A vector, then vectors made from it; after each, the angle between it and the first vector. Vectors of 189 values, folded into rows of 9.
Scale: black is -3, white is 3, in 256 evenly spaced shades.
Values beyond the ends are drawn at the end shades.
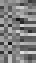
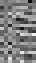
nearly parallel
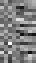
nearly opposite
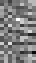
nearly opposite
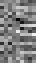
nearly parallel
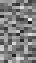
partly aligned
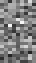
partly opposed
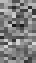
orthogonal
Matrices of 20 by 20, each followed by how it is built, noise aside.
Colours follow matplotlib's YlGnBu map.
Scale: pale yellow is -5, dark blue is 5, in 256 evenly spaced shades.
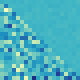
lower triangular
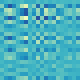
low rank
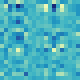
low rank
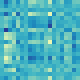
low rank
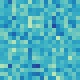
low rank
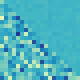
lower triangular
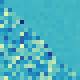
lower triangular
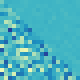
lower triangular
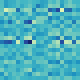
low rank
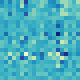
low rank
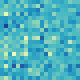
low rank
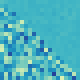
lower triangular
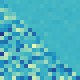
lower triangular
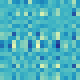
low rank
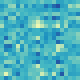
low rank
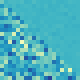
lower triangular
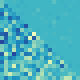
lower triangular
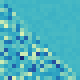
lower triangular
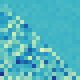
lower triangular
